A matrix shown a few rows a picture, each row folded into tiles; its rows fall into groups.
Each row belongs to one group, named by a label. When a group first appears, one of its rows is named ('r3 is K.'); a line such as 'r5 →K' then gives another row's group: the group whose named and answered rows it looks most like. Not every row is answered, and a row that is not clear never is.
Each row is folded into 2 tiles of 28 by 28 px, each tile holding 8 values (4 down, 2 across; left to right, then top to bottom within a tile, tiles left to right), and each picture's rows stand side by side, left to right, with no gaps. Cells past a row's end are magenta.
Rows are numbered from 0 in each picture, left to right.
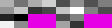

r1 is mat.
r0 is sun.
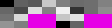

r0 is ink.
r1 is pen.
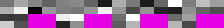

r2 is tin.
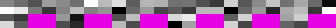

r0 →mat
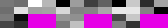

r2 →mat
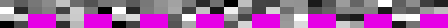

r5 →tin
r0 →pen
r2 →pen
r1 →tin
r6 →sun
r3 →tin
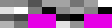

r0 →mat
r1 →sun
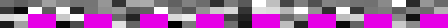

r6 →pen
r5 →mat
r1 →pen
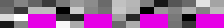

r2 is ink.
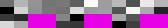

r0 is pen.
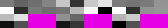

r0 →pen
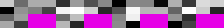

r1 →mat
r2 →mat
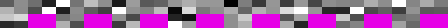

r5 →mat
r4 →ink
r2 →ink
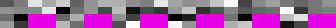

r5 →pen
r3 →sun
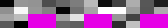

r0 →mat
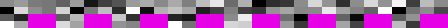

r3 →sun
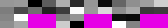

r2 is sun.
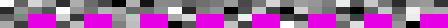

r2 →ink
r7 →mat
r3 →pen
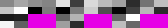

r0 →sun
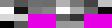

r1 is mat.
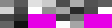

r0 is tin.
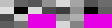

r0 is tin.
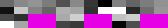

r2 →pen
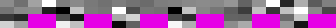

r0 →sun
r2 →pen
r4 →sun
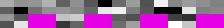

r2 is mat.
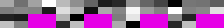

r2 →mat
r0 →sun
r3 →ink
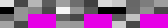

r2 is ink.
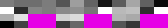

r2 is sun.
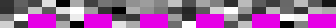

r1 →mat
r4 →ink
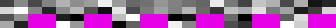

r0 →mat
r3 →sun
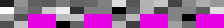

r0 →ink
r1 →pen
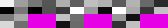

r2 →ink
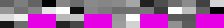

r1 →pen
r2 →tin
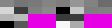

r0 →pen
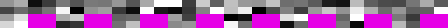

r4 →sun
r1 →pen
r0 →tin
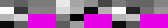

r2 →pen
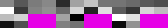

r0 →pen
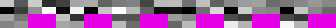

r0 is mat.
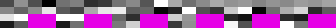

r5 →sun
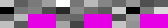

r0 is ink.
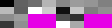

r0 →ink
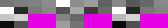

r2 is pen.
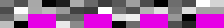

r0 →mat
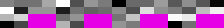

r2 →ink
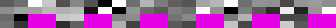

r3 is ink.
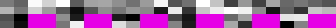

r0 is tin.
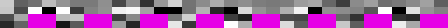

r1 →pen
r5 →sun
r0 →tin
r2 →mat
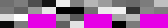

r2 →pen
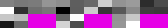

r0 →pen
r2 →tin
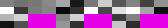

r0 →pen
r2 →mat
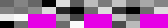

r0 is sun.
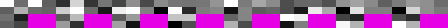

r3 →pen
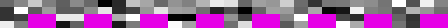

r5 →tin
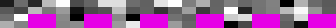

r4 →pen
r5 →mat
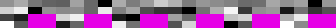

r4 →pen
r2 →sun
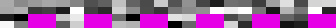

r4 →mat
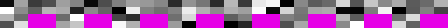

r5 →ink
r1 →tin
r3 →mat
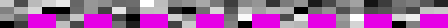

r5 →tin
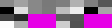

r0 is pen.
